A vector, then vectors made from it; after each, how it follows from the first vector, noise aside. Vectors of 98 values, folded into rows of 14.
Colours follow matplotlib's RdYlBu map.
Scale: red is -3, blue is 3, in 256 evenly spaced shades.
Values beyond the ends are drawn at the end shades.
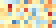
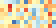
copied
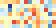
negated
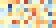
negated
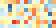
negated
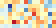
negated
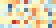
negated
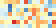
negated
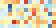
negated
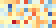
negated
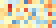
copied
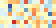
negated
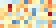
copied
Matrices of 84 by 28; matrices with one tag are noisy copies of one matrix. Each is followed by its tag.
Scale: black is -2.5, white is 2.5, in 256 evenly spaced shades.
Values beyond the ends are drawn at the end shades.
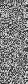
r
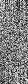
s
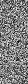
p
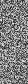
p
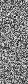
p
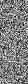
p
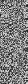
r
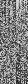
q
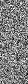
p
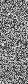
p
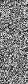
r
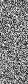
p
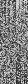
q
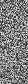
p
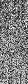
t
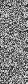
r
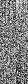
q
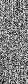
s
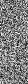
p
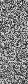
p
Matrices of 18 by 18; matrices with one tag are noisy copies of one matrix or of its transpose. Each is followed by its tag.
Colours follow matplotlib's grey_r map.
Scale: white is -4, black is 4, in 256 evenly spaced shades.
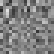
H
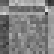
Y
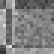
Y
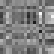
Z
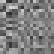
H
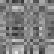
Z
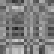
Z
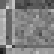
Y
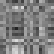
Z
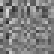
H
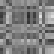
Z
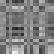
Z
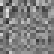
H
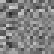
H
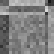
Y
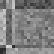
Y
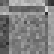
Y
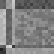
Y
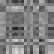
Z
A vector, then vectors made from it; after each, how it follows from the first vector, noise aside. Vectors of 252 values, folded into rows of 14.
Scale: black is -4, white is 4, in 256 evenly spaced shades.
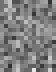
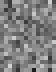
negated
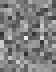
wrapped around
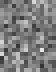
wrapped around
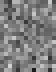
negated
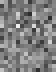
wrapped around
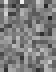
reversed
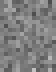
shrunk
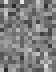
reversed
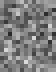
wrapped around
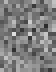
wrapped around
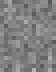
shrunk
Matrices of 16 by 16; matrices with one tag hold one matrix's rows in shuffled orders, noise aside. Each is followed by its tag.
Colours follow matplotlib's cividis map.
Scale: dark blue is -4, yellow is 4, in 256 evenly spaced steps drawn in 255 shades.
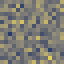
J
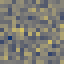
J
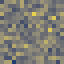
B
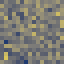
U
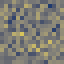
J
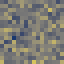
B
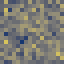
U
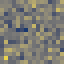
U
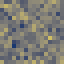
B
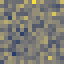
B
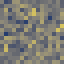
U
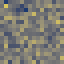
U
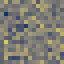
U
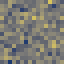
B
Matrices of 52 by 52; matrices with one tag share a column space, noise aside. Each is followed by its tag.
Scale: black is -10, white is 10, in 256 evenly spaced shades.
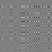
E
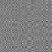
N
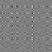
E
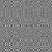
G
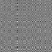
N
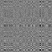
G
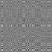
G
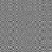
N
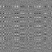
E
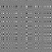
E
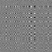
E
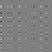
E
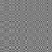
N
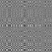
G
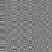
N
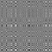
G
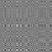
G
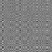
N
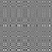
G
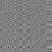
N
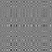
G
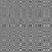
G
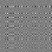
E
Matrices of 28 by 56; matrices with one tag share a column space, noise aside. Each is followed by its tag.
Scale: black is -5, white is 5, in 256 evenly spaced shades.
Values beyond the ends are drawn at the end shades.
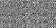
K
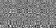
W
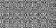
K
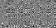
W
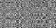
K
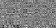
W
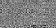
W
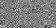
W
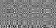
W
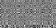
W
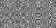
K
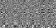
W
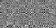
W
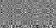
W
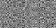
K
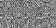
K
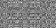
K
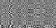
W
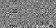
W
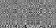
W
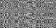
K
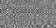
W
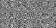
K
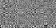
W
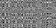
K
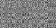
K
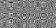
K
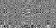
W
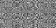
K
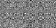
K
